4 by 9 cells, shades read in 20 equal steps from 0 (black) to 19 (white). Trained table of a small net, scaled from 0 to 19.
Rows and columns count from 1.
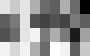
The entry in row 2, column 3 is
17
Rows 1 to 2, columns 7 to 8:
13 8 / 5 9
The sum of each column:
48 48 69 50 30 45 45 26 34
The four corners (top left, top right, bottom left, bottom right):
17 0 18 15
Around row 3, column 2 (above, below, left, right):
9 16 6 17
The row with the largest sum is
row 4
